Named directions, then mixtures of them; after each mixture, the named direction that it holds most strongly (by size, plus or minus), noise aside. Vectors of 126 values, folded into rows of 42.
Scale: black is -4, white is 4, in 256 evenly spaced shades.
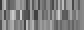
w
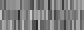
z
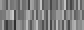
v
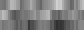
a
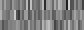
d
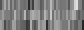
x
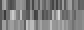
w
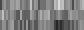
a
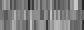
x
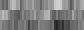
a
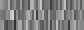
v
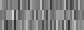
v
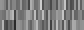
v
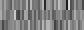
d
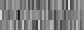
z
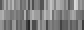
x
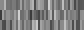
z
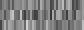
w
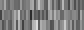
z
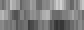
a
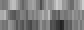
a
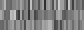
d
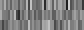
d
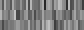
d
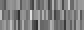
z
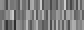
v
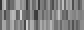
w
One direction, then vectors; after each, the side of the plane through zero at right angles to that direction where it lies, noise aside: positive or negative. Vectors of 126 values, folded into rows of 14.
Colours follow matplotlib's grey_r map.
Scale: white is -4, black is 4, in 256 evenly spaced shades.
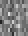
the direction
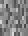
negative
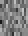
positive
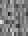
negative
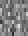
positive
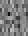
negative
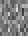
positive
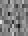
negative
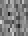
negative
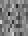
negative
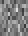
positive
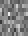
positive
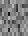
negative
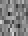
negative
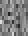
negative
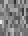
negative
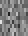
negative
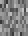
positive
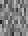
positive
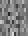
negative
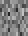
negative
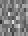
positive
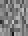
positive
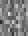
positive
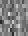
positive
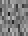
negative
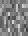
positive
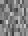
positive
